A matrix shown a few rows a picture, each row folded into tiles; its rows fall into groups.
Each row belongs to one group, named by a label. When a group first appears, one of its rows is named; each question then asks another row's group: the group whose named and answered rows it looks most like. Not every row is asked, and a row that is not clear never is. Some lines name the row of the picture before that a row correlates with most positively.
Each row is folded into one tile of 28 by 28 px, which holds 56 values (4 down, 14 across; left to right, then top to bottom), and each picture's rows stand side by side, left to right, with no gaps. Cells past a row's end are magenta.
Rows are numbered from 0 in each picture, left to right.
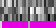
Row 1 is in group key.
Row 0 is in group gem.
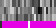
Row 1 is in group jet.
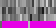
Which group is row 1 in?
jet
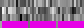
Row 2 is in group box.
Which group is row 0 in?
key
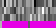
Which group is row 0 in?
gem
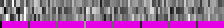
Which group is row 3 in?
key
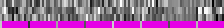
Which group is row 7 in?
key
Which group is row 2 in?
gem
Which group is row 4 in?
gem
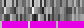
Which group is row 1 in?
gem
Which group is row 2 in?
jet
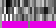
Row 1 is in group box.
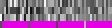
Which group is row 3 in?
jet
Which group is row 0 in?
box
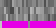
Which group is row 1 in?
key
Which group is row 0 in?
jet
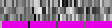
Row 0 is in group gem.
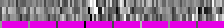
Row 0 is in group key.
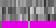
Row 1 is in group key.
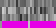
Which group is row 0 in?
key
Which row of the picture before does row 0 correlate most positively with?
1
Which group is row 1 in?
box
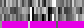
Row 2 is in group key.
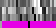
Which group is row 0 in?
key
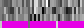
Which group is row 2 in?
jet
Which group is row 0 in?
jet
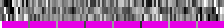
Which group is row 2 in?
box
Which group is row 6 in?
box
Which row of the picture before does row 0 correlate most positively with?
0
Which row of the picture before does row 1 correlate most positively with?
1
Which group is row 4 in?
gem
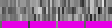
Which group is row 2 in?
box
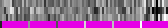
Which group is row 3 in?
jet
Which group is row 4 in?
jet
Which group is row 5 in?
box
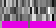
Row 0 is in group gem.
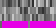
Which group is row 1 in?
gem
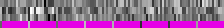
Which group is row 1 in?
key
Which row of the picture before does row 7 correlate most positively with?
1
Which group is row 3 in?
jet
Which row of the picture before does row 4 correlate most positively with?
1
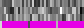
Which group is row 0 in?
jet
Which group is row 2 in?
gem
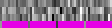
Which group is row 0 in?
key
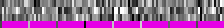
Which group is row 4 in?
key
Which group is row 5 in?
gem
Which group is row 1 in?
jet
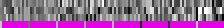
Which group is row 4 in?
box
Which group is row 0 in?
jet
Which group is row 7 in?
key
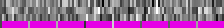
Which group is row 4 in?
box
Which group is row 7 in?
key
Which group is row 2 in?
gem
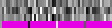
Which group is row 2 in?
jet
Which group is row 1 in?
box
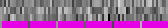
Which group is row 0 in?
gem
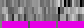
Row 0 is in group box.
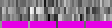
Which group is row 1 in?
key
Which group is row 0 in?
key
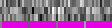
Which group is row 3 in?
key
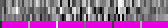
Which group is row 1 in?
gem
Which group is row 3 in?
box
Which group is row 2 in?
gem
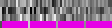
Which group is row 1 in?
box
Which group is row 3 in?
box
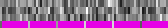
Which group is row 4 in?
box
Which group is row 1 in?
gem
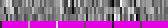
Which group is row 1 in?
gem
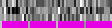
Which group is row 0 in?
box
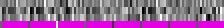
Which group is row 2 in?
jet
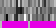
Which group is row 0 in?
box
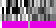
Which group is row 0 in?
box
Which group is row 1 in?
gem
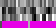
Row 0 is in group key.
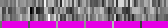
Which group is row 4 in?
gem
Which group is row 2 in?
gem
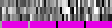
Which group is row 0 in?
key
